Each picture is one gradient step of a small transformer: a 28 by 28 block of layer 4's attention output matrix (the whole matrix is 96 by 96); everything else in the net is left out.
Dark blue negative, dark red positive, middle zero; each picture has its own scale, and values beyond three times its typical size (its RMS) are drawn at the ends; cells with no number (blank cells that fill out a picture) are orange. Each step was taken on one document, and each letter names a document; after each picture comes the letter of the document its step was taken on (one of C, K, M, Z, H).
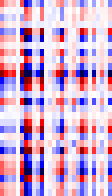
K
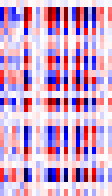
K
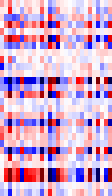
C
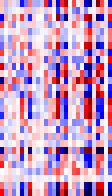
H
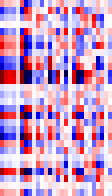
K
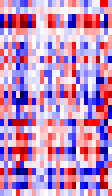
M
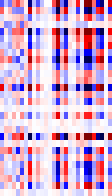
H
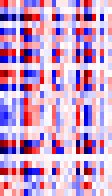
K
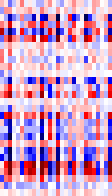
C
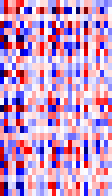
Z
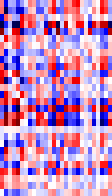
Z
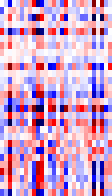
C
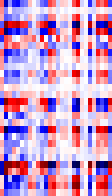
C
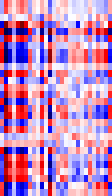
C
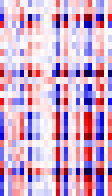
H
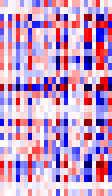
H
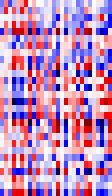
M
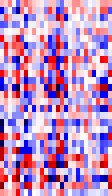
Z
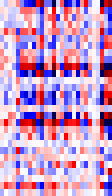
M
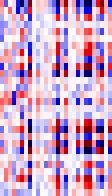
M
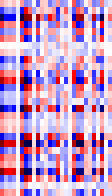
K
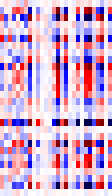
M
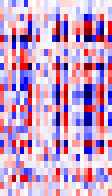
M
